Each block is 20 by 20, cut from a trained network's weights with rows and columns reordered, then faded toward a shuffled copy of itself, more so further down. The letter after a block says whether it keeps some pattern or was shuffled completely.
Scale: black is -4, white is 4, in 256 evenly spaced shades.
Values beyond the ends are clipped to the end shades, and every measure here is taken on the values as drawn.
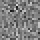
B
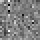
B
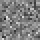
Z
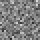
Z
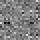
B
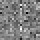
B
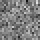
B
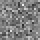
Z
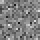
Z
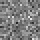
Z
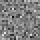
Z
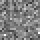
Z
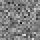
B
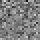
B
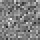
Z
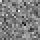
Z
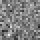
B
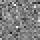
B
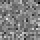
Z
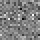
B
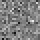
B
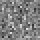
B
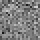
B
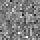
Z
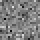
Z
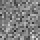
Z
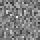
B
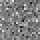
Z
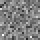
Z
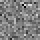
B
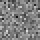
Z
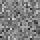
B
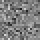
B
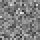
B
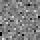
Z
